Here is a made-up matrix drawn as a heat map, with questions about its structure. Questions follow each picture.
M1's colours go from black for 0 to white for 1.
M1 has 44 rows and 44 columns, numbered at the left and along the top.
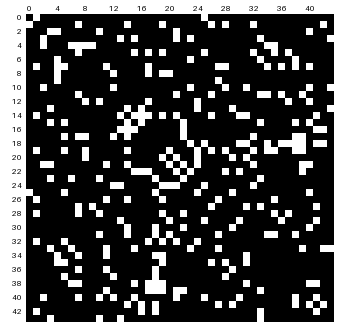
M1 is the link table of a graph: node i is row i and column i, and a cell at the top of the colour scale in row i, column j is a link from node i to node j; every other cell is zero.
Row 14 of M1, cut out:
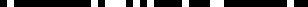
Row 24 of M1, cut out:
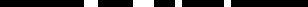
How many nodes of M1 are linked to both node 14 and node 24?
3
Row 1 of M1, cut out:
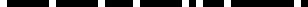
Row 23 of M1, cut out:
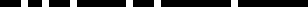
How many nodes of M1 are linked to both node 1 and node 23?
0
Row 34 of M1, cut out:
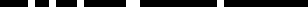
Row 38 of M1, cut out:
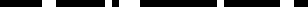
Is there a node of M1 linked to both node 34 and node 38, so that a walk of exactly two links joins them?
yes
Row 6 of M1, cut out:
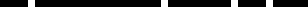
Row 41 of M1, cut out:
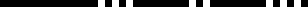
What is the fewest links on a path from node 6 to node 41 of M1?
2
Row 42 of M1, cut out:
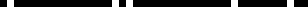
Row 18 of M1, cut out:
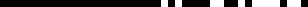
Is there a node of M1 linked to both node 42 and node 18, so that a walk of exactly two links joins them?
yes
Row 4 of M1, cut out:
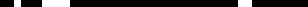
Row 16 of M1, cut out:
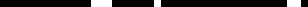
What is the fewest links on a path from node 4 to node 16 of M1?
4
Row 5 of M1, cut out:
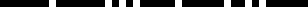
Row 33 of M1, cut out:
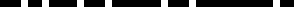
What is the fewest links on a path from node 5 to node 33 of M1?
2
